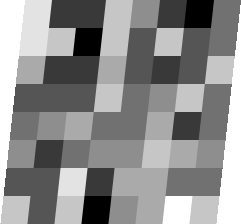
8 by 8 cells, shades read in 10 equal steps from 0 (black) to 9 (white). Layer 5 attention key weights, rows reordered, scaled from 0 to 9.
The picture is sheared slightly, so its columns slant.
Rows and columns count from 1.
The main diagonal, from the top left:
8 7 2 7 4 7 4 7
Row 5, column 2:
5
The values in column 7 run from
0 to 9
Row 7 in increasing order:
2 3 3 4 4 6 6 8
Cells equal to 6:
8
